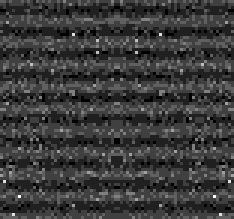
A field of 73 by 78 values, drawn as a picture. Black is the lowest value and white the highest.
Stripes: horizontal, repeating 10 times. Seam: none. Average level on the scale: 20%. Mirror symmetry: left to right.
